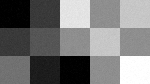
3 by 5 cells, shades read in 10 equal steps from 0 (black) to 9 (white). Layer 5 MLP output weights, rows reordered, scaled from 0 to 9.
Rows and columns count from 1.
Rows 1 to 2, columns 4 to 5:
5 7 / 7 5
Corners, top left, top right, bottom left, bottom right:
0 7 4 9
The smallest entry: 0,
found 2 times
